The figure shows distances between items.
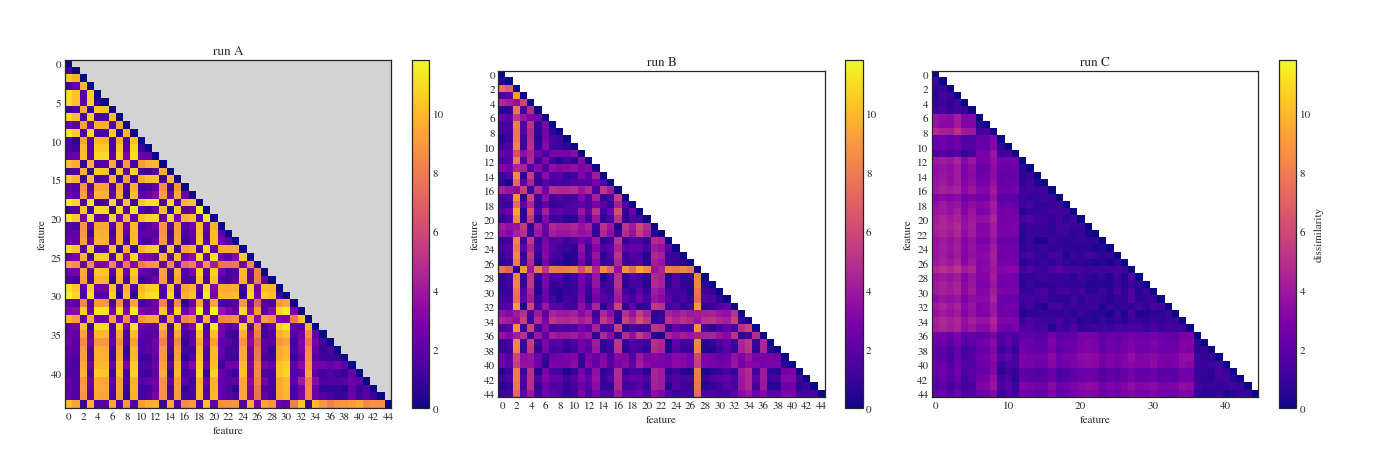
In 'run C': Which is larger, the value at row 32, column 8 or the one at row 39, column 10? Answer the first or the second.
the first
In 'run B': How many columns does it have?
45
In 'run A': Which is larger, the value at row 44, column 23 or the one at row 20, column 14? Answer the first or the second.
the second
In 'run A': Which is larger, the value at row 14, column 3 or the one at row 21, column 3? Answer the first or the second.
the second
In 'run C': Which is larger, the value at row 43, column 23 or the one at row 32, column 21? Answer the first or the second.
the first
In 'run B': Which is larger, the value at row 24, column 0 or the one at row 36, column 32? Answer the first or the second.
the second
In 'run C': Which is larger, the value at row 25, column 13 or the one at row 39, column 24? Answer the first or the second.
the second
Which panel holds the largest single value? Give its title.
run A
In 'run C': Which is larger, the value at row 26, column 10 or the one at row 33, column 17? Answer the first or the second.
the first
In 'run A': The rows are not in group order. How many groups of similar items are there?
2
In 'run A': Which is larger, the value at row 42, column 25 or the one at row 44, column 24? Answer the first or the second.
the first
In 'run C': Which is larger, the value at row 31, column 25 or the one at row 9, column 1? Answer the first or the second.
the second
